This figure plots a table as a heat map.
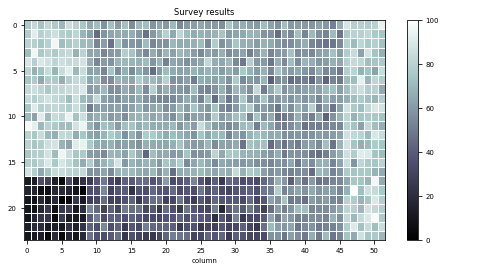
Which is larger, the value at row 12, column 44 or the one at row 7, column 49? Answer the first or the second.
the second
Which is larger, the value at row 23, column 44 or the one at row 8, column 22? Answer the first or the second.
the second
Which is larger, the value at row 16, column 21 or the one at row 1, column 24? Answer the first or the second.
the second
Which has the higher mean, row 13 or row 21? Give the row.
13
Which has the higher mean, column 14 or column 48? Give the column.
48
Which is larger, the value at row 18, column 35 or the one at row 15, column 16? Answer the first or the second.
the second
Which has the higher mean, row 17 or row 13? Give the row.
13
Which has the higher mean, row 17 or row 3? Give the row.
3
